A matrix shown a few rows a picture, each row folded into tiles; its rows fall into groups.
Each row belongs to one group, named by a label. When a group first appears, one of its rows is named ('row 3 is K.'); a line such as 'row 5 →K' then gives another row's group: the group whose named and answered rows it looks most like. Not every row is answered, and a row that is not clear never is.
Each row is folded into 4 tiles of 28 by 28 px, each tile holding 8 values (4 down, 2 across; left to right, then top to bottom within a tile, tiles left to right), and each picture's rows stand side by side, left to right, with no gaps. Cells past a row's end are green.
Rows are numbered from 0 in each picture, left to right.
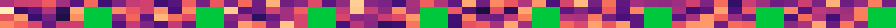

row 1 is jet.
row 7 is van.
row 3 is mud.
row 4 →van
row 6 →van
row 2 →van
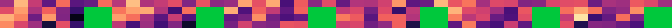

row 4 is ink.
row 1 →ink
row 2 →van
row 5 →ink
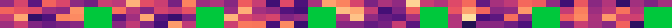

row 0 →ink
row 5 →jet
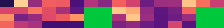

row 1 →ink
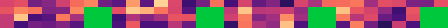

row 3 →ink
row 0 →ink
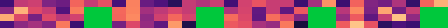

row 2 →jet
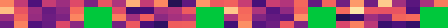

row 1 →van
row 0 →ink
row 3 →mud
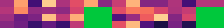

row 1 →mud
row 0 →mud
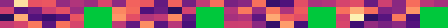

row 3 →ink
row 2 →jet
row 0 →van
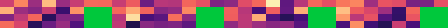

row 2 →van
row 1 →ink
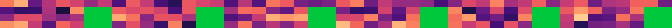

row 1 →jet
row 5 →ink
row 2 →mud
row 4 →van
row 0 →van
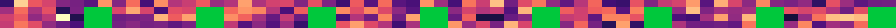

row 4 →van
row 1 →mud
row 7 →mud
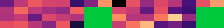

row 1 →jet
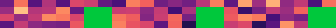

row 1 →jet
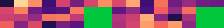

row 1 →van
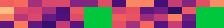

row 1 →jet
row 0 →ink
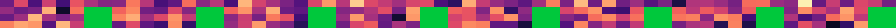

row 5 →mud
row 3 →van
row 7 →mud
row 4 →jet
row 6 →jet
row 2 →jet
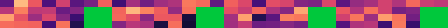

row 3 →jet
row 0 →jet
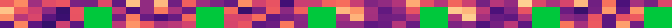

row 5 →van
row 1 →van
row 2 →van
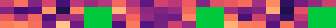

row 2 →van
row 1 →ink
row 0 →van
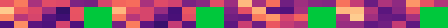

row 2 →mud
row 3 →ink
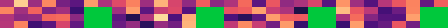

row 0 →mud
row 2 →mud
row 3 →ink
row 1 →mud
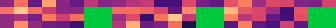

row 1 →jet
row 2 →ink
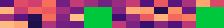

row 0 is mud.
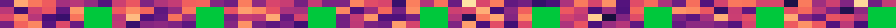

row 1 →ink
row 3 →van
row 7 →jet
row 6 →mud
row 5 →van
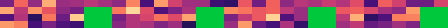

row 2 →mud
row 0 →mud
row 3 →ink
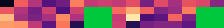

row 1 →ink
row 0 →jet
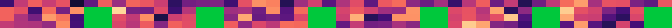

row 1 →van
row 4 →jet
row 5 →ink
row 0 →jet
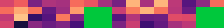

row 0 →ink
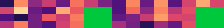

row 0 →mud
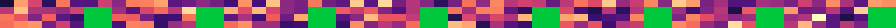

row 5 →van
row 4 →mud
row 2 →mud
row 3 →mud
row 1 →van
